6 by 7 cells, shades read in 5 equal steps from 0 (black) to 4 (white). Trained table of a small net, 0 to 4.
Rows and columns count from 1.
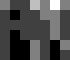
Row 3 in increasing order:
1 1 1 1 1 1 2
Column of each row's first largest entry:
6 5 6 6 4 4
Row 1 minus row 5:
1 1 1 1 1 4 0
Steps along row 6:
down same up down down up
